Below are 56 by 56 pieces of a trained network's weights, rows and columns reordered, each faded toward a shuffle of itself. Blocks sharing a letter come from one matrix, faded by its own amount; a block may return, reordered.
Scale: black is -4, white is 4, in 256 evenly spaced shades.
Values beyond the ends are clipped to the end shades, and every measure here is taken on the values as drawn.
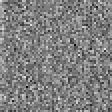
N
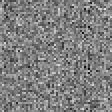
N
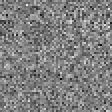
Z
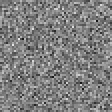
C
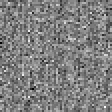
N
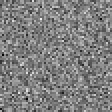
C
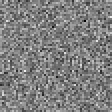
C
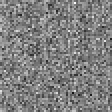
N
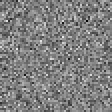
C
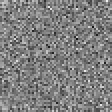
C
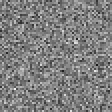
C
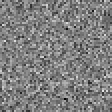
C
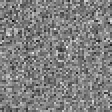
C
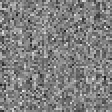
N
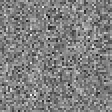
N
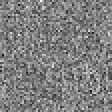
C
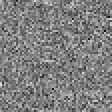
C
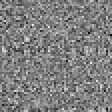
Z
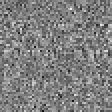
Z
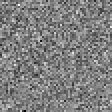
C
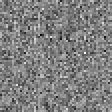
N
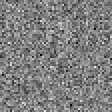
Z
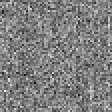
N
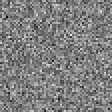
C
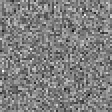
C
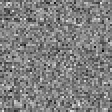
Z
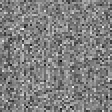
N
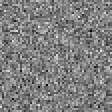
Z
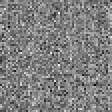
N
